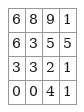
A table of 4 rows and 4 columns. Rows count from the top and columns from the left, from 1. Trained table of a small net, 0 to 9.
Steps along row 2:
down up same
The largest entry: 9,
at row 1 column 3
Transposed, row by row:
6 6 3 0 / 8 3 3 0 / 9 5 2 4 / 1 5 1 1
